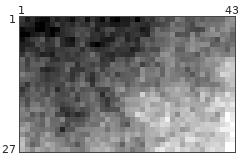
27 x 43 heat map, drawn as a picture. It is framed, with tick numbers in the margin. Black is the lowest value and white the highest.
The texture is blotchy. The bottom right is the ninth with the highest average. Neither half mirrors the other. Values rise toward the bottom right. There are no regular stripes. The top left is the ninth with the lowest average.
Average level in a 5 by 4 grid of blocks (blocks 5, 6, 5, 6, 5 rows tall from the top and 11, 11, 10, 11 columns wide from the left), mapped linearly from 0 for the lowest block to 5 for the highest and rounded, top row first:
0012 | 1123 | 1233 | 2245 | 3345
